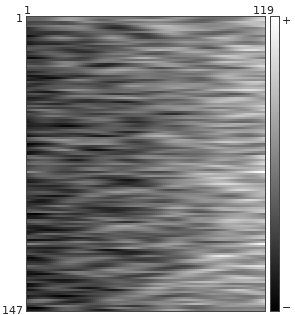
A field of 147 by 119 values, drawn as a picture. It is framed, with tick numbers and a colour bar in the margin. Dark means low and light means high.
Slope: up to the right. Ninth with the lowest average: bottom left. Grain: streaks across.
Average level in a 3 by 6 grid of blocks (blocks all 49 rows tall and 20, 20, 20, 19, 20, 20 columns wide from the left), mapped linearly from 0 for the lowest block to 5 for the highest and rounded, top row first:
1 2 2 3 4 5 | 1 1 1 3 4 5 | 0 1 2 3 4 5
